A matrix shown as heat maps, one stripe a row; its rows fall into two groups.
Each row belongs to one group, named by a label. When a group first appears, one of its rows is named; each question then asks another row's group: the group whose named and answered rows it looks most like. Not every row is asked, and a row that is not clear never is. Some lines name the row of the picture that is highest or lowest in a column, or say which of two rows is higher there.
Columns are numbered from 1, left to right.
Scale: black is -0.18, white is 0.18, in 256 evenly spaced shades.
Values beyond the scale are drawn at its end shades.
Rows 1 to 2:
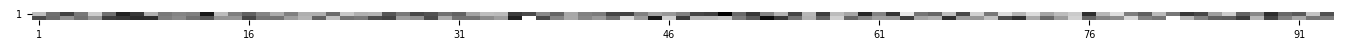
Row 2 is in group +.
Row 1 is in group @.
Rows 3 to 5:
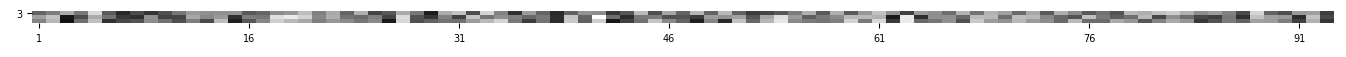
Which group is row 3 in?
+
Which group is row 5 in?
@
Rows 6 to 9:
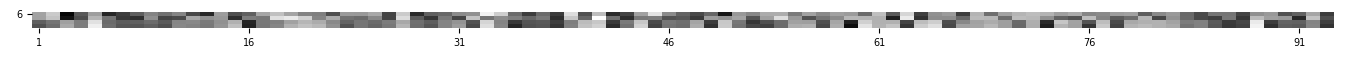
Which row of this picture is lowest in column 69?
6
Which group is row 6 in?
@
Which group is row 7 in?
@
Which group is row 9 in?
+
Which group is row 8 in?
+
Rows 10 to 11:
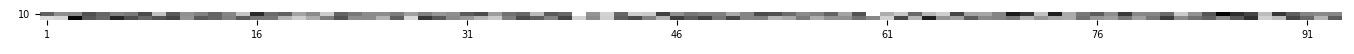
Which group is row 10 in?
+
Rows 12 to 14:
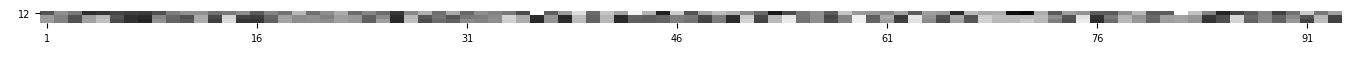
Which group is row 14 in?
@
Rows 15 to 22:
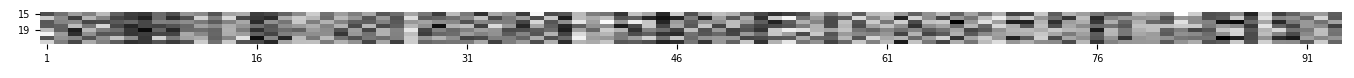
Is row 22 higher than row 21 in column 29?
No
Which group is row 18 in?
+
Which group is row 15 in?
+
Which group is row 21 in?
+
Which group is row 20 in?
@
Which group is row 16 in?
@
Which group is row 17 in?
+
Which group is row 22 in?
@
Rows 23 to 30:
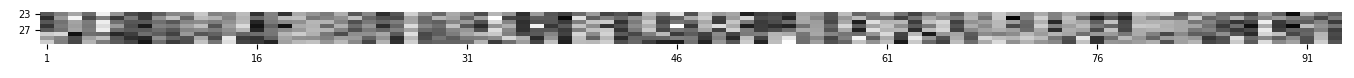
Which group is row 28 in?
@
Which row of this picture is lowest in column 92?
24
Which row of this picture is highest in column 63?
29
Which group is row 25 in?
+
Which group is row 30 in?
@
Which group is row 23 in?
+
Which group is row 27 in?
+
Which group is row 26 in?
+
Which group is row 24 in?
+
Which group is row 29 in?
@
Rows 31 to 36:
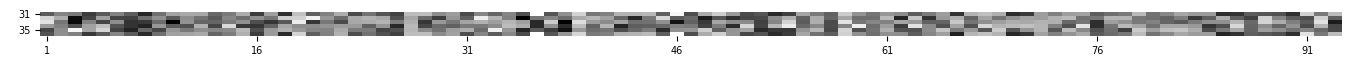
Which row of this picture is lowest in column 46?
33
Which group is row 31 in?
+
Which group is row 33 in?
@
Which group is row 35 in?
+
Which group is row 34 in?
@
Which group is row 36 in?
+
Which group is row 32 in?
@
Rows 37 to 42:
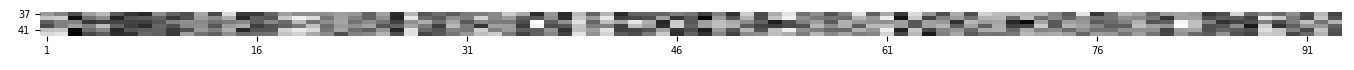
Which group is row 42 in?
@
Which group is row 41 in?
@
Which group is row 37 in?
@
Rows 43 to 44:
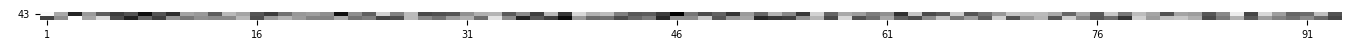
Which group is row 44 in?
+
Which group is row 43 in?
@
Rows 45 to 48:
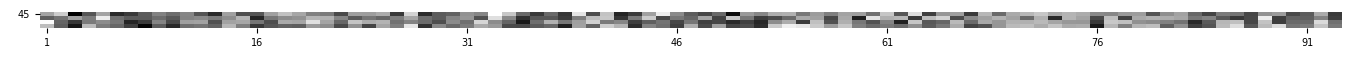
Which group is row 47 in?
@
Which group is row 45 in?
@
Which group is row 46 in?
+
